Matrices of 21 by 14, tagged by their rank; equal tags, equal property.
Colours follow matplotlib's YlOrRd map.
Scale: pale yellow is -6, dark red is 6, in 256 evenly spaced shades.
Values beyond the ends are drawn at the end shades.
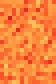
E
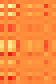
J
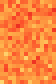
E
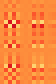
J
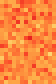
E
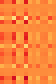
J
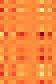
J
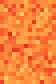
E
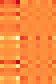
J
